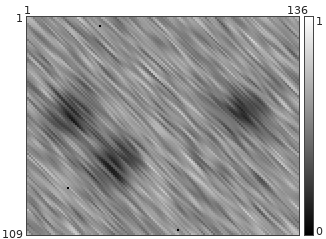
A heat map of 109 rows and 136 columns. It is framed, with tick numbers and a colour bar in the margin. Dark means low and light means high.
Dips: three. Lone odd cells: 3, each lower than its neighbours. Grain: diagonal, down to the right. Mirror symmetry: none.
